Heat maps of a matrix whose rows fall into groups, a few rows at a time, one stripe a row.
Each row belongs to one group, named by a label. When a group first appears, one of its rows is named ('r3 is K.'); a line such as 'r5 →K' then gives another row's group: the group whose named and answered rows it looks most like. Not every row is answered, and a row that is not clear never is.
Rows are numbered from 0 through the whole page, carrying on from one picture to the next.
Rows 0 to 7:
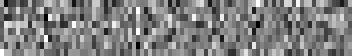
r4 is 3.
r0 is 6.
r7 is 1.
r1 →3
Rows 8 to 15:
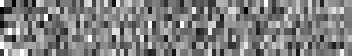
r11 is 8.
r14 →1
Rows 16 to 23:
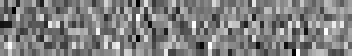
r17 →8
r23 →6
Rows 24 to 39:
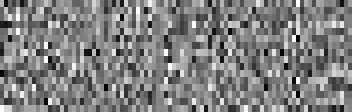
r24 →6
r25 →3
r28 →6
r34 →8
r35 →6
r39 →1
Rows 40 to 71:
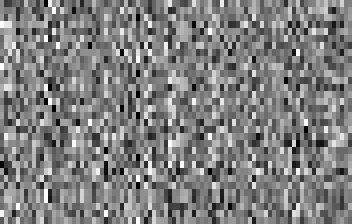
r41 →6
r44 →6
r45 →1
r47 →6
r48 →3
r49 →1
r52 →1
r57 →8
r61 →8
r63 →8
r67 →1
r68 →1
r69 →6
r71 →3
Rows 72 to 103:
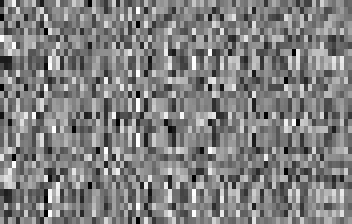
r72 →8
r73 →3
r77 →1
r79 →6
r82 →3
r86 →3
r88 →8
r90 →6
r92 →3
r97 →1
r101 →3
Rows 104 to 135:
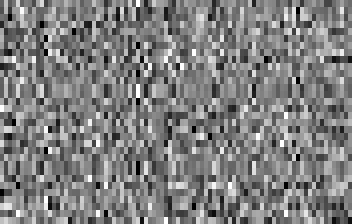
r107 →8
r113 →8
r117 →3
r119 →1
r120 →6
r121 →8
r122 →1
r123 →6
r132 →1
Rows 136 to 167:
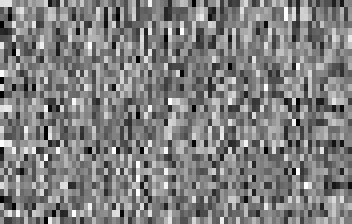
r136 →1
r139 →8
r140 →8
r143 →8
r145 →6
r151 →1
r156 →1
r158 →1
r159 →3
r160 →6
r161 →3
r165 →8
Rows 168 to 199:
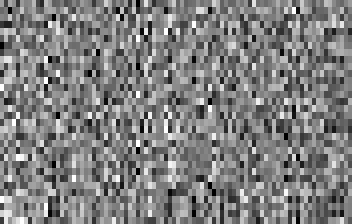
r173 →3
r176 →1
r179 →1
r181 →3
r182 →6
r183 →6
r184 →8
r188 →3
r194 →6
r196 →1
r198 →1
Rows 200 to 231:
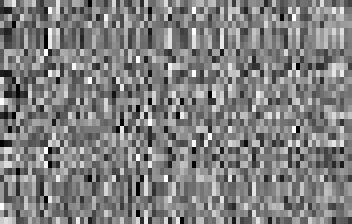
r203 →8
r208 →3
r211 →8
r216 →8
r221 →1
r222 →3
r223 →1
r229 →1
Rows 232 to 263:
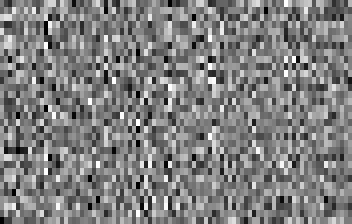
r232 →6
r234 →1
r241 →6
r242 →6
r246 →8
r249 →3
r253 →6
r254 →1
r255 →8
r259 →8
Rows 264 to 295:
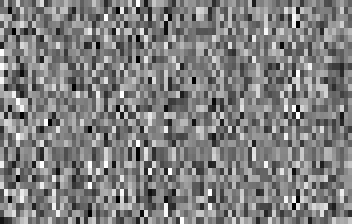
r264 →3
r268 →8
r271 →1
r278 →6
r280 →6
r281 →1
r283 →6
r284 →3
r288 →8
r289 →6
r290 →8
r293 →6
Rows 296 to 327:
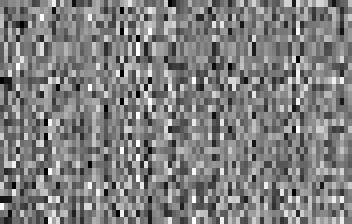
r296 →6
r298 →8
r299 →6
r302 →3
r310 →6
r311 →8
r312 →3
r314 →6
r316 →3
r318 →3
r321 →3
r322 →8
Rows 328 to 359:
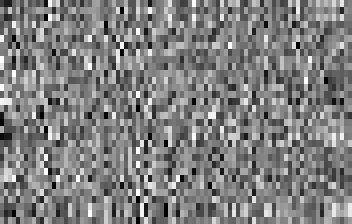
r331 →8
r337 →8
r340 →1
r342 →1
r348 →8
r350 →1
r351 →3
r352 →1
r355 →3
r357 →8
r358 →8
